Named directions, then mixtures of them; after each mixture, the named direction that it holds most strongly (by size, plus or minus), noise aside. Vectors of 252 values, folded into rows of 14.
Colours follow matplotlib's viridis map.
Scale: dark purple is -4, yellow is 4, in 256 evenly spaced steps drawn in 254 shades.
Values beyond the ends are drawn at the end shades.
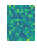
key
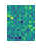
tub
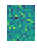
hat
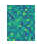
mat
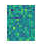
key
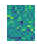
tub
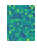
key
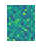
mat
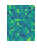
key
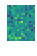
tub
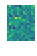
hat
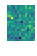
tub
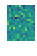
hat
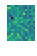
mat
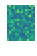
key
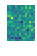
tub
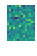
hat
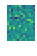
hat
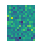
tub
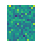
key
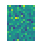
hat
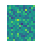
mat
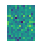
tub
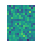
key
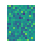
key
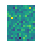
tub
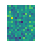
tub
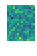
key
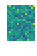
key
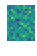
mat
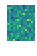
mat
